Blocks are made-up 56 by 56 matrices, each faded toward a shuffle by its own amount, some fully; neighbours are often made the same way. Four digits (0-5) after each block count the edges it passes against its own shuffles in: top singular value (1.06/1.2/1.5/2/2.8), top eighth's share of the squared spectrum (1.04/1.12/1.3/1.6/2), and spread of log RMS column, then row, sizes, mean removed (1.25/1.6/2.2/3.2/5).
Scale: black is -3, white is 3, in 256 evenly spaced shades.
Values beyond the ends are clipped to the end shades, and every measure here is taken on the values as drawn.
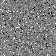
0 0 0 0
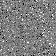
0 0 0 0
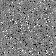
1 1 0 0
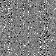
2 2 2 0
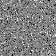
0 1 1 0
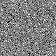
0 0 0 0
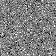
0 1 0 0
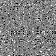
3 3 1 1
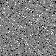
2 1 0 0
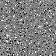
2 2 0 1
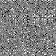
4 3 2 1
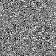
3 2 0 1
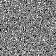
2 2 0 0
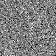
2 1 0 0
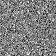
1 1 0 0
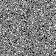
1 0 0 0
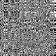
4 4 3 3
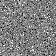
0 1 0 0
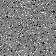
0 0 0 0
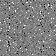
1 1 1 0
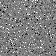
0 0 0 0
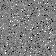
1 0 0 0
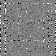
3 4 3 2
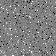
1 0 0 0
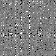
2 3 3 2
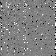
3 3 2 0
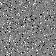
0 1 1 0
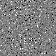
1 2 2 1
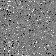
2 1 1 0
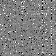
2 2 2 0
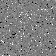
0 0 0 0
